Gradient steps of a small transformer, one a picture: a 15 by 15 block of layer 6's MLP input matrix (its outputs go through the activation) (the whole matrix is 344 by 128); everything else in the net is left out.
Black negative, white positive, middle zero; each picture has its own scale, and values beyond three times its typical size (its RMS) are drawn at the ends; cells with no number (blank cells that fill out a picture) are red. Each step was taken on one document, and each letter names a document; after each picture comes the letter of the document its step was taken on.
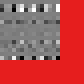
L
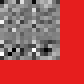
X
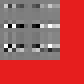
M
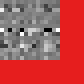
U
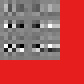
M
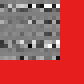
L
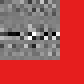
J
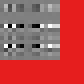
M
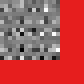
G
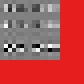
M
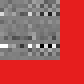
J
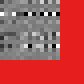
J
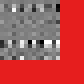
L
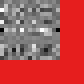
X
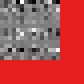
G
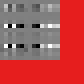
M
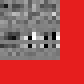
J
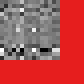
X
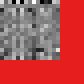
X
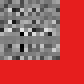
U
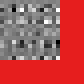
L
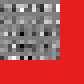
L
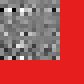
U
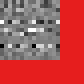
X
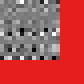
G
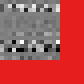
L
